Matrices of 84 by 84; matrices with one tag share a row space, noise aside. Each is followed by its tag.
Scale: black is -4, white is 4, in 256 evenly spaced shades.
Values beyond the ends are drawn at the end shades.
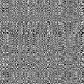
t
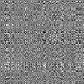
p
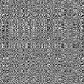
t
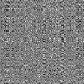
p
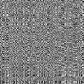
t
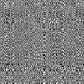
p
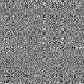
p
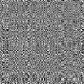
t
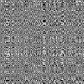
p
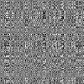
p
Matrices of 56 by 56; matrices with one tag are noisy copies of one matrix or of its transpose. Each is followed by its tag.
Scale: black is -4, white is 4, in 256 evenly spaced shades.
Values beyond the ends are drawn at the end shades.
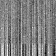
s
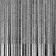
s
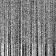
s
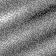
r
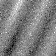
r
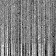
s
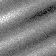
r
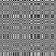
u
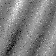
r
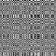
u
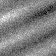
r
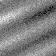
r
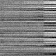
s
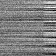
s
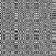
u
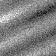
r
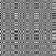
u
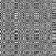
u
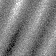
r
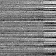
s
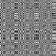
u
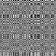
u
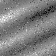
r
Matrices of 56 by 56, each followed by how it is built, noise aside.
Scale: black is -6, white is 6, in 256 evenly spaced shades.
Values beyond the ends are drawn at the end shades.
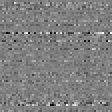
uneven rows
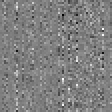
uneven columns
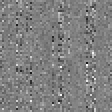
uneven columns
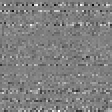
uneven rows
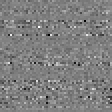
uneven rows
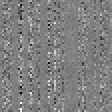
uneven columns
